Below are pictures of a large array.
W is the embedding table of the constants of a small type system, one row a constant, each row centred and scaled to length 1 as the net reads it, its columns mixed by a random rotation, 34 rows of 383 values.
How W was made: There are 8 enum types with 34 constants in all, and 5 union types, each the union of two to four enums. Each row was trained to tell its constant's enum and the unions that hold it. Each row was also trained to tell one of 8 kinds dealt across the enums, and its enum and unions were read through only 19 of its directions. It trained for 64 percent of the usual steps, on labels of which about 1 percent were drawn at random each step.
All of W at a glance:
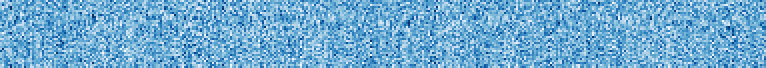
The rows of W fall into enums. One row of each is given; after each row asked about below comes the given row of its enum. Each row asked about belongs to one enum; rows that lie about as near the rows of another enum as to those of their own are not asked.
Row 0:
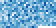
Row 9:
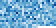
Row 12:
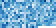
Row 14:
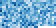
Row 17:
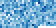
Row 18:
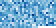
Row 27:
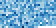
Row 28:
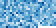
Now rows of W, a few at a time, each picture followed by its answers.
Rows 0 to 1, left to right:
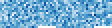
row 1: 18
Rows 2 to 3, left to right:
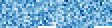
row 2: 27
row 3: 0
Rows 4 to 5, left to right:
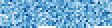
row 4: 17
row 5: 9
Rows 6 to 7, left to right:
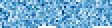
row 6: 12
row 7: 9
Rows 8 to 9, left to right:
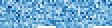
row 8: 9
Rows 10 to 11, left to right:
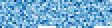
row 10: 28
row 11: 0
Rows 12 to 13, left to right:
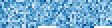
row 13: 14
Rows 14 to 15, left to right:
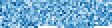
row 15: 27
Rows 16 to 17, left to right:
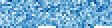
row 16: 17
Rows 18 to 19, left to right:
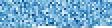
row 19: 0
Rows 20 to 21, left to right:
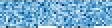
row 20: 28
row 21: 27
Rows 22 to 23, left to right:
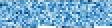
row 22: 14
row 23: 28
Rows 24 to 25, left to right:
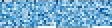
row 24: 27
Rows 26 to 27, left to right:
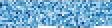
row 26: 14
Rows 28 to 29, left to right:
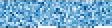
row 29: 12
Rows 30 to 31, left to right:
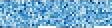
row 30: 17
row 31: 9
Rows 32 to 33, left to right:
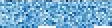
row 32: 17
